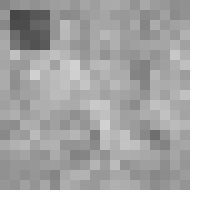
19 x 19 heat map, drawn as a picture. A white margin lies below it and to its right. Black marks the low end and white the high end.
Odd patch: lower, in the top left. Roughest part: top left. Grain: blotchy. Mirror symmetry: none. Ninth with the highest average: centre. Histogram: skewed, a long tail of low values.
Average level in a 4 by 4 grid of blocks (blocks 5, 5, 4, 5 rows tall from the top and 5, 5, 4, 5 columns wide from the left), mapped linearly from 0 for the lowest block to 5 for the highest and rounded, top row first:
0343 | 4544 | 4444 | 3343
